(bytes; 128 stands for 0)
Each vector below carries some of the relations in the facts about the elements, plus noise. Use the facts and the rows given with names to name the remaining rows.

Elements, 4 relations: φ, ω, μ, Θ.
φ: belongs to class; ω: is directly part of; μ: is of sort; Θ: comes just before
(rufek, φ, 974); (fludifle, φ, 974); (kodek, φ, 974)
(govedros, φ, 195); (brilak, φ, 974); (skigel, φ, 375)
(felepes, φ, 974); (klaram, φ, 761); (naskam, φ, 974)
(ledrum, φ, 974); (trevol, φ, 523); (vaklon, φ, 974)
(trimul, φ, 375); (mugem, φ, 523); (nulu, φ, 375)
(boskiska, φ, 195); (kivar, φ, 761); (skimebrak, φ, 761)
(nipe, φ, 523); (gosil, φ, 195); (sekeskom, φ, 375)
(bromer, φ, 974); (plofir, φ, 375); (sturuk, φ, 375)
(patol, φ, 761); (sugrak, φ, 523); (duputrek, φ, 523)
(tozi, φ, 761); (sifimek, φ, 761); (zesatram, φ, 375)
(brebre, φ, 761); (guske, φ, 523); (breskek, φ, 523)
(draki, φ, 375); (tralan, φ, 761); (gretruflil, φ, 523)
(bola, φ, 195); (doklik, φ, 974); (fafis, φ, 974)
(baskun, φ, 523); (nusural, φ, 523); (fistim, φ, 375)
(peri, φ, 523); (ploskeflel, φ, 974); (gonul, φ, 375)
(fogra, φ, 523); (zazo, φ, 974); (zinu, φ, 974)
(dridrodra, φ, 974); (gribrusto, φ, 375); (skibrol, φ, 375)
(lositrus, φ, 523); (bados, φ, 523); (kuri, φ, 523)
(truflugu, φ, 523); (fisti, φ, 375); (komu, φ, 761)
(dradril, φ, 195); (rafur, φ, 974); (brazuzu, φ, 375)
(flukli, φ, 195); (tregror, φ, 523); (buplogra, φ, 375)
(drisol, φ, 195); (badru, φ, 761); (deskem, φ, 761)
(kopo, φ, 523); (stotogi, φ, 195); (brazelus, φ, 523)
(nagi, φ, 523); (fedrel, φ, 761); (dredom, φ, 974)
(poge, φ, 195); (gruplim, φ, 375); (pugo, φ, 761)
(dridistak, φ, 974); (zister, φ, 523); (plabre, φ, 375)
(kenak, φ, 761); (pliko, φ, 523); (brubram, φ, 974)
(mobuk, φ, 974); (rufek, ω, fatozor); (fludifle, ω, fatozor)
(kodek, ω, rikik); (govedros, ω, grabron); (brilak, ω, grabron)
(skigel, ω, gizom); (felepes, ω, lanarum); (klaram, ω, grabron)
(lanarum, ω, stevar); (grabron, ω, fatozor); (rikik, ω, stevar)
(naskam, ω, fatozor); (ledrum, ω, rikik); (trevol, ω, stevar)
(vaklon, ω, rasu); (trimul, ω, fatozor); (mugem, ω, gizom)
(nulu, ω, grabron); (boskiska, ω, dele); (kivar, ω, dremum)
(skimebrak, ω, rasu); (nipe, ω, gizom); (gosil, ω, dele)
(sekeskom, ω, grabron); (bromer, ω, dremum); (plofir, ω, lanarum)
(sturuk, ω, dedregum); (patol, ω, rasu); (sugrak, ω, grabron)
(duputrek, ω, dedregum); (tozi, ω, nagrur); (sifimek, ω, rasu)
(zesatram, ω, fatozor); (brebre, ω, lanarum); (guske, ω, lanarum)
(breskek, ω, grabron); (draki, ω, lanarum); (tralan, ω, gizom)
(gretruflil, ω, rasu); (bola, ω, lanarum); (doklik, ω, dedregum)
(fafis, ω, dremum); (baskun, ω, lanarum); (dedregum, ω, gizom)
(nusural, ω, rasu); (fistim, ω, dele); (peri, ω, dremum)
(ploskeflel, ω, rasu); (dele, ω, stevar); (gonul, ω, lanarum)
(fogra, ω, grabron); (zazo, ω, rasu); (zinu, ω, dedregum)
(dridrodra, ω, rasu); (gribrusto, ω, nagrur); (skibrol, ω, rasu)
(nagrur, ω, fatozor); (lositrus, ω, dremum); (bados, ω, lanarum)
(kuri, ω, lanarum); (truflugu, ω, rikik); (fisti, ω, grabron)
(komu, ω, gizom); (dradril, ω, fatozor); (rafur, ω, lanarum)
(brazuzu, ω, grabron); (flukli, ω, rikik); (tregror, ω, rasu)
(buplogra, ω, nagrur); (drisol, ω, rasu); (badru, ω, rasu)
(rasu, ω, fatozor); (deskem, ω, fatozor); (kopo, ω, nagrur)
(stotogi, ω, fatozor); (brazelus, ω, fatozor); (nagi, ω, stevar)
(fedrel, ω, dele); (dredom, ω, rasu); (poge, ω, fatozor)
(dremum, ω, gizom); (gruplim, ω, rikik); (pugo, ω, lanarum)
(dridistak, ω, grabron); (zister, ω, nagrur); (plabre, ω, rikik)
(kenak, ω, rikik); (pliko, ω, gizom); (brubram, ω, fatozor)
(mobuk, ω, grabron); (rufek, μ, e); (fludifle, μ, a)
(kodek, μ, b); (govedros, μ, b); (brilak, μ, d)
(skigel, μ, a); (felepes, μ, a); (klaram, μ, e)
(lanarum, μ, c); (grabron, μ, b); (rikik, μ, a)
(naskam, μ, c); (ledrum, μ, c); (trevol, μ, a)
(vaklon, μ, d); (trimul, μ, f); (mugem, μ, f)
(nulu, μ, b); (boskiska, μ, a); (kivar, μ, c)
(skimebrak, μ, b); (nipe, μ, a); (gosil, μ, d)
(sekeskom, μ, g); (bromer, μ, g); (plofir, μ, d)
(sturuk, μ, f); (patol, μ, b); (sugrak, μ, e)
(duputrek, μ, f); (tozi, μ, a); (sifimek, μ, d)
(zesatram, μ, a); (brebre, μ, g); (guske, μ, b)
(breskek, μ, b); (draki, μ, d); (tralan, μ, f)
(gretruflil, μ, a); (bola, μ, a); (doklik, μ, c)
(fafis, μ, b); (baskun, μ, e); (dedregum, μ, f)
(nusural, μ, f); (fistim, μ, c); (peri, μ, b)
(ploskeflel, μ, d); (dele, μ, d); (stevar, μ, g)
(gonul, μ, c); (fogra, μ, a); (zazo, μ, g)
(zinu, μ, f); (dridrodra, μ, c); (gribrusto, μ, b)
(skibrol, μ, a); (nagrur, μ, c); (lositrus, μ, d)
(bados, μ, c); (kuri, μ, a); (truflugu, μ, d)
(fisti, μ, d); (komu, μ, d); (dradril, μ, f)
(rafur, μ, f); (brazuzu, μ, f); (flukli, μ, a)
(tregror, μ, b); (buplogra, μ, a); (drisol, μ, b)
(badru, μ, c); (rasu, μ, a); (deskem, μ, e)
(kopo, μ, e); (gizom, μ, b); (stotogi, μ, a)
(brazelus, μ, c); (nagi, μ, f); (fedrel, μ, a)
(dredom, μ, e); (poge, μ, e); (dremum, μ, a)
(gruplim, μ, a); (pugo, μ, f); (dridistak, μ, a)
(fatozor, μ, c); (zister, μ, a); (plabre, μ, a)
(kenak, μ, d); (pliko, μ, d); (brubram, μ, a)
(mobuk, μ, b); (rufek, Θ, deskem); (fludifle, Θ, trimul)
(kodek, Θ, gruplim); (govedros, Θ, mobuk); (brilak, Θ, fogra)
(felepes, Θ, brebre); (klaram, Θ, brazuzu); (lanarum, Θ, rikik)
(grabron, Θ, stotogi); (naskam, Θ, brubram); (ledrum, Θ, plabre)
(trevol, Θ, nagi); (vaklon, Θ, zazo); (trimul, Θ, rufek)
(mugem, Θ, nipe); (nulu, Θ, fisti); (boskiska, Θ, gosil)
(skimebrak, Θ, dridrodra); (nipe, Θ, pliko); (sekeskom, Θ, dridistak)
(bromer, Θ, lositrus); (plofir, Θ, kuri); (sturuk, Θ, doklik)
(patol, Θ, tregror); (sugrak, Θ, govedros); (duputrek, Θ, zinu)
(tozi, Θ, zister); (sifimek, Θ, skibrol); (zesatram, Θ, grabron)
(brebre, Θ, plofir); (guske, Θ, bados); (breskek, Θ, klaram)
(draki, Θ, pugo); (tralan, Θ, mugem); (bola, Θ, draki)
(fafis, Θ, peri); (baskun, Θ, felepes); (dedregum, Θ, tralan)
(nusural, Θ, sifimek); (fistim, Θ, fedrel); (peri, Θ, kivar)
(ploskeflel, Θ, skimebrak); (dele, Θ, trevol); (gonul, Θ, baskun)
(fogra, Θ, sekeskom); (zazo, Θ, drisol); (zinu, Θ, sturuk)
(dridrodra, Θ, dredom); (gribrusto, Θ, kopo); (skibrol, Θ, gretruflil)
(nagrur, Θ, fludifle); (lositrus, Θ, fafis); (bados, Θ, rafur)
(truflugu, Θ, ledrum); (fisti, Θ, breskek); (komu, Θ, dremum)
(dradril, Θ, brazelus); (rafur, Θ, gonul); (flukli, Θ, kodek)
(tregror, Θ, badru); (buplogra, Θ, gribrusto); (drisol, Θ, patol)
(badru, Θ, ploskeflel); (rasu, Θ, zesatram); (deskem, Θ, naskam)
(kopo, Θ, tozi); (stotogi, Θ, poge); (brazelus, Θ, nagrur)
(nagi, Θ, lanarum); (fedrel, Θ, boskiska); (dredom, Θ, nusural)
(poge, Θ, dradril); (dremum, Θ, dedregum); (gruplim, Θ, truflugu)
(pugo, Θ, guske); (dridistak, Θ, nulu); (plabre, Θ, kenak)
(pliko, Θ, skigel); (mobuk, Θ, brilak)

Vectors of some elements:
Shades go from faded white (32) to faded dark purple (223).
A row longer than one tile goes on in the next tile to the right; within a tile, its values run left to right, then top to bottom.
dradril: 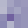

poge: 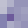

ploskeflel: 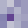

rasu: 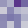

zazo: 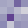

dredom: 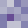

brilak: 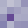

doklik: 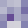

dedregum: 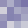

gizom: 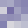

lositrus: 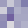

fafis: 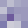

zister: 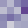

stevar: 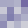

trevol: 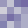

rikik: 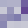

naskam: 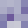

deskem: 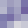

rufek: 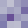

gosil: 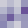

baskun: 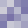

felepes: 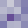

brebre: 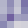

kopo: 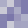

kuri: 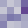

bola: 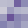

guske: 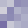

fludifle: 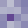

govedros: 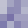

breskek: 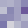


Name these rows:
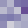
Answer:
gretruflil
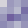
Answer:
plabre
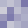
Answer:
bados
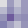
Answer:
gonul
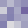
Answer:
peri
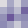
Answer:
plofir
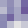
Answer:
kivar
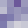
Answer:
skimebrak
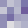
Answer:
pliko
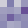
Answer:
brazuzu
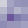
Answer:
gruplim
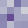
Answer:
vaklon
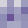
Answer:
fisti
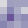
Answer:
fistim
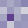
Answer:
bromer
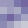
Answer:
tozi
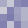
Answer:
sugrak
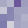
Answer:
tregror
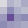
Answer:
draki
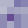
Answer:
stotogi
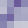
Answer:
badru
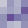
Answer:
skigel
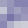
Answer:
tralan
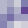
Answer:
kenak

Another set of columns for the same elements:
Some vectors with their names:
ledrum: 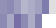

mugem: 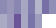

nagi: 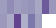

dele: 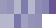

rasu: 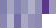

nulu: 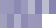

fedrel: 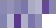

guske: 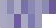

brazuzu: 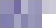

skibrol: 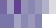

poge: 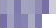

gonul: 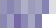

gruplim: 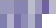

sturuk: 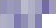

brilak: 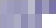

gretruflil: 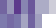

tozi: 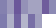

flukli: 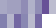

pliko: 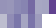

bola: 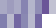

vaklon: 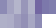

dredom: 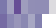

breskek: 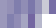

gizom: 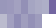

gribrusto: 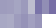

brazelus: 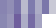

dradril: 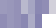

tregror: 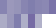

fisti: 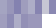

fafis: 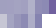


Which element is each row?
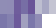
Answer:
kuri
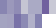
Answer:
doklik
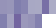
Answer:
rikik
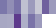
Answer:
kivar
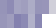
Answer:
rafur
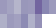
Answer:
drisol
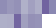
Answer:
dedregum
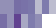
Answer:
baskun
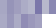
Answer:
sekeskom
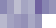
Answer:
zazo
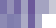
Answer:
nusural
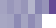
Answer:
grabron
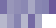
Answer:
patol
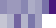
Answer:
komu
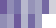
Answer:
badru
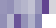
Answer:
fistim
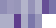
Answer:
duputrek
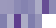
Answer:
trevol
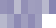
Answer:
stevar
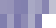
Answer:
plabre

